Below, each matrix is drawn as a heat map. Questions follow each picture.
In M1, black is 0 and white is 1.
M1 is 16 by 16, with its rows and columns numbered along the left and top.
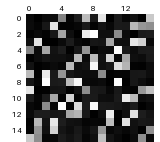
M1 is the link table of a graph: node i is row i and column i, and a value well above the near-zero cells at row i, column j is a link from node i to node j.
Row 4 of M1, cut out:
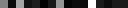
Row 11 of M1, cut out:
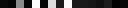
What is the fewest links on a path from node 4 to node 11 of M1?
1
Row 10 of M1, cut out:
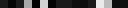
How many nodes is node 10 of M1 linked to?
4
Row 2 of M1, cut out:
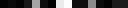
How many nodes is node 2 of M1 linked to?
4
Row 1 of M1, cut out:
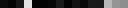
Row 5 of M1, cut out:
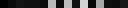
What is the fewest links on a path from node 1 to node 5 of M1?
3
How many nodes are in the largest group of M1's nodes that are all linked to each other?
3
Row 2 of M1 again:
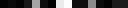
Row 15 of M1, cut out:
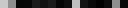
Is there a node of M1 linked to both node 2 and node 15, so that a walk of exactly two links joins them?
no
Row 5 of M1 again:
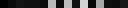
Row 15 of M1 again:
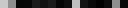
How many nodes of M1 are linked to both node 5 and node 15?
0
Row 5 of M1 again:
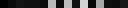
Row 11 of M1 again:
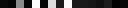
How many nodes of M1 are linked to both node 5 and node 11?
2
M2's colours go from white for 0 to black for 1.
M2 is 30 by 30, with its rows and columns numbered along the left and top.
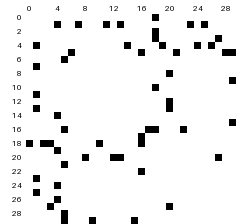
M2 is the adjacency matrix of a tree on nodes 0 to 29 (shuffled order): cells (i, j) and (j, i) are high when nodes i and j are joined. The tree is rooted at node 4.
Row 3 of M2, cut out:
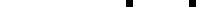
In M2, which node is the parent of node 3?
27
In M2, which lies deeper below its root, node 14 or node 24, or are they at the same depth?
the same depth
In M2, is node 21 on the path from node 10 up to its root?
no
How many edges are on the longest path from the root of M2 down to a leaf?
10
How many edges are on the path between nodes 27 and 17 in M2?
4
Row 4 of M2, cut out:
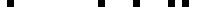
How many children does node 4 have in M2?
5
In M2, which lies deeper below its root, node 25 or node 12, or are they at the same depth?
node 12
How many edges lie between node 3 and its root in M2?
5
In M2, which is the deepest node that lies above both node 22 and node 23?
1
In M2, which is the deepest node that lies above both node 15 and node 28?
5
